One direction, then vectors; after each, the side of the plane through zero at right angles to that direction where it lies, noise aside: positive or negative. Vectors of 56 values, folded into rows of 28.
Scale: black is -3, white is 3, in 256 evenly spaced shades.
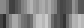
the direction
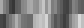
positive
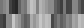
positive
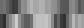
positive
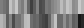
negative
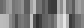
negative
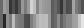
positive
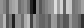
negative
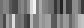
positive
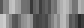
negative
